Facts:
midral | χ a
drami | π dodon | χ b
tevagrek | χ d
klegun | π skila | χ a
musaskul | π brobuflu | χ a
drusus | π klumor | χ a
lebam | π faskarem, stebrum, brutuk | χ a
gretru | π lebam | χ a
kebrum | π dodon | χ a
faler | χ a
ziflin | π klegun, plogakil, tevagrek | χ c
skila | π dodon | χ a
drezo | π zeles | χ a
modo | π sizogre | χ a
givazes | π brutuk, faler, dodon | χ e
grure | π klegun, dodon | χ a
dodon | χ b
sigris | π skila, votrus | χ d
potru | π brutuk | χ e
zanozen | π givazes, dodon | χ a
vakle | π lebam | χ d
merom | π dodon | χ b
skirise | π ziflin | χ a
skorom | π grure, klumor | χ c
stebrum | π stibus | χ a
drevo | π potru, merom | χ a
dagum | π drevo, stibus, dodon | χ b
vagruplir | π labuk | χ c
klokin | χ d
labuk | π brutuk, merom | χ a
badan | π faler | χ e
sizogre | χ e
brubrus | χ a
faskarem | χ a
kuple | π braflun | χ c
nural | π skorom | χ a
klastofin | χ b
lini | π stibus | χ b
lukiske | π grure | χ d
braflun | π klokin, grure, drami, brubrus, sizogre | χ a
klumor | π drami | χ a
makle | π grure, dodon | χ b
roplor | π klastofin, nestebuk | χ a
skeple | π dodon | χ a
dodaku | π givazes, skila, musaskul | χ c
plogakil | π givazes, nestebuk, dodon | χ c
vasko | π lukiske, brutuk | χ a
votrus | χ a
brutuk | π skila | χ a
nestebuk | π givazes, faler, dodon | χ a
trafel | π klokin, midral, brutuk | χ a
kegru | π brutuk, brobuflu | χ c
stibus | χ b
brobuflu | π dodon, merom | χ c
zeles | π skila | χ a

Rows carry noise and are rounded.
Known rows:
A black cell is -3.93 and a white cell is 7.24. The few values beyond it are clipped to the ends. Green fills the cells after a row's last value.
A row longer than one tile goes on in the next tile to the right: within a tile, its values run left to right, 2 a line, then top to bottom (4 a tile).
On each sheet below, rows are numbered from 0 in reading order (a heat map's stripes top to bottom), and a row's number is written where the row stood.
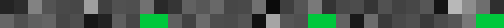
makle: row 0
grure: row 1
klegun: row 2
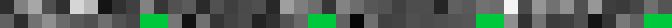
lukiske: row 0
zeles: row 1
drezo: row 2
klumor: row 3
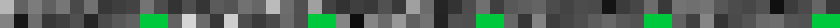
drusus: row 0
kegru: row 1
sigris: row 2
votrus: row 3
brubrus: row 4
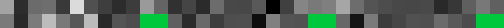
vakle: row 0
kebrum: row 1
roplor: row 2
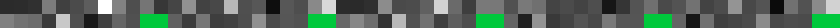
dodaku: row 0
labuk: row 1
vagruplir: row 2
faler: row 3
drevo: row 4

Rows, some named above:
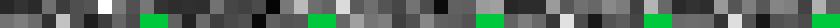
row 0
dodaku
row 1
skila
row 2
lebam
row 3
brobuflu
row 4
brobuflu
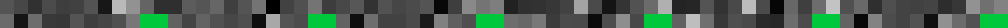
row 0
klegun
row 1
grure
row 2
zanozen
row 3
givazes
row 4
potru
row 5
nestebuk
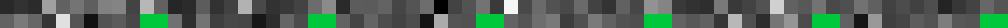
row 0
brobuflu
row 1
badan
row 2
grure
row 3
gretru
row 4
plogakil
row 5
faler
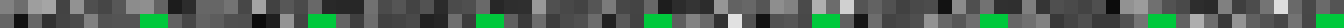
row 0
stebrum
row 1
drami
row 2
dodon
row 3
klastofin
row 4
brobuflu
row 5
skirise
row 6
brutuk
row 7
kuple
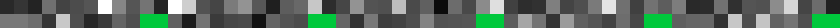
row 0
dodaku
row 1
musaskul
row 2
labuk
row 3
kuple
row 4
ziflin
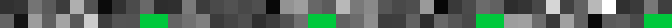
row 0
tevagrek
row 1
brutuk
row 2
braflun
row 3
skorom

